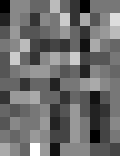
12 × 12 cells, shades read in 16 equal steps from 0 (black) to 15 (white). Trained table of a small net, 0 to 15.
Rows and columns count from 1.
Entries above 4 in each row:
9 9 11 7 10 11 10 9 9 8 8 10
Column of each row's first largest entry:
6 12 12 3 2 4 10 4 8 5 4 4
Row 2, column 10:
5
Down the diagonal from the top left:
0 8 5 4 8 7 7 6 5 2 4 4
